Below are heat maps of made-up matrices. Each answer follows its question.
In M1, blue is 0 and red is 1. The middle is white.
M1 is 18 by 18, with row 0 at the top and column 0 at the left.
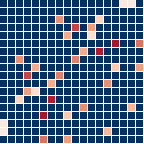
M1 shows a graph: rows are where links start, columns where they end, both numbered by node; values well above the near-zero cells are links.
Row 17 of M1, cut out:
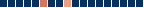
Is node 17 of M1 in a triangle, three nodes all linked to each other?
no
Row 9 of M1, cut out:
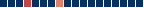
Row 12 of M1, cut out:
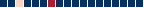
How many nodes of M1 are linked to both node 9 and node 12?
0
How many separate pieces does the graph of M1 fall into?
2
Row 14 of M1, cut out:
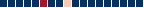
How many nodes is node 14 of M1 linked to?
2
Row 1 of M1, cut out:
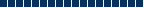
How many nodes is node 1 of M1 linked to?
0
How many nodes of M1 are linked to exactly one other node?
1
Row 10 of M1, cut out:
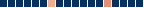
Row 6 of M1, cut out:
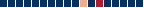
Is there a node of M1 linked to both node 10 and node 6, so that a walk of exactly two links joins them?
no
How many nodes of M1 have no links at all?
1
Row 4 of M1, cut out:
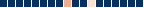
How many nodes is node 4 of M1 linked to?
2
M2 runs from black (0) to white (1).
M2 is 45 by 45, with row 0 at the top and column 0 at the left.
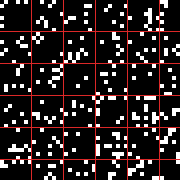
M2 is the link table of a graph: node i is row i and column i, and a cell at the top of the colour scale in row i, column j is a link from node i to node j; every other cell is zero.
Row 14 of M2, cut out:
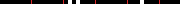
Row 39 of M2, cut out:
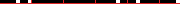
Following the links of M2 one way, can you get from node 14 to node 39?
yes
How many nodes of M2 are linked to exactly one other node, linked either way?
0
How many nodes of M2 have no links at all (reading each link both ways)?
0
